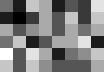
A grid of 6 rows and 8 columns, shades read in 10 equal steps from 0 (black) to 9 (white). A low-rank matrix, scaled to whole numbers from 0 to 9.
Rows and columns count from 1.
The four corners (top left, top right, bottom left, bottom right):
4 8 7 6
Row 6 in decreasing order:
7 7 6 5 3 3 3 3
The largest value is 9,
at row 5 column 1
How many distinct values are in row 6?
4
